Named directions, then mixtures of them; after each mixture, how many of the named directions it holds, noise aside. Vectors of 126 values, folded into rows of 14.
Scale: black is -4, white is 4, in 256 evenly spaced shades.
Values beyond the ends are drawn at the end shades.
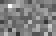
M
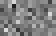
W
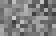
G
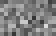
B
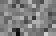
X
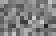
one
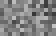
one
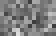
two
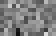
three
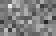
three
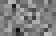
three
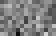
three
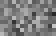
two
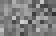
two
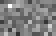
one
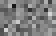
two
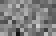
three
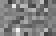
three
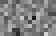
two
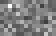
three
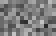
one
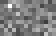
three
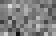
three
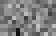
three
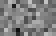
two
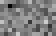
one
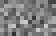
one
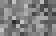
one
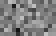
two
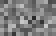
one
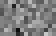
two
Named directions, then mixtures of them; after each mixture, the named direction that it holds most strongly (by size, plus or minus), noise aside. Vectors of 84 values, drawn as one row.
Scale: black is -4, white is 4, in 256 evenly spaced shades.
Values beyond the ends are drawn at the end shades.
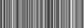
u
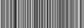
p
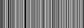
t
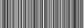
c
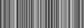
p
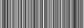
c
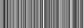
c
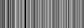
t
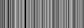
t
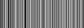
t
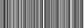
c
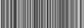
p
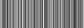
c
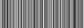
c
